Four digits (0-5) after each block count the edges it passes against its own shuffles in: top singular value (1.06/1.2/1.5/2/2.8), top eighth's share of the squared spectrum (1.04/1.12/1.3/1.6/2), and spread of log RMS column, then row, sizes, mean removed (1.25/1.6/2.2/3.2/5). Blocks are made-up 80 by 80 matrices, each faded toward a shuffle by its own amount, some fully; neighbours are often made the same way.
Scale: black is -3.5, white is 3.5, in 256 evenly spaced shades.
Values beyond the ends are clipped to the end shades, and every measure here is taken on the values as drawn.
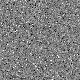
0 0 0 0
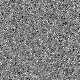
0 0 0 0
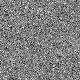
0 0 0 0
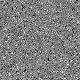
0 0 0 0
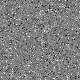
0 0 0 0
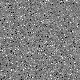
0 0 0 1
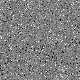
0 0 0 0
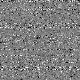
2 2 0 3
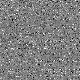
1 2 0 2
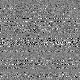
2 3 0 4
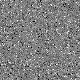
2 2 0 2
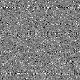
3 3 1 2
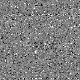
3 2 0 2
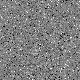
1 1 0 0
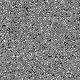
1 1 0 0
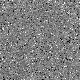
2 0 0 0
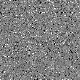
2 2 0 2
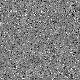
2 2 0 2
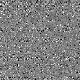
3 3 0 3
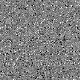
3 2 0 2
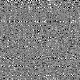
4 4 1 3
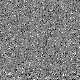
3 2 0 1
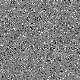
2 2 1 1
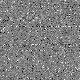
2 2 0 2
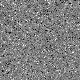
1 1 0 0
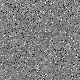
1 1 0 0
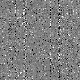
4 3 3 1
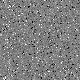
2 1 0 0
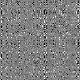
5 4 3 2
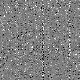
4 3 2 1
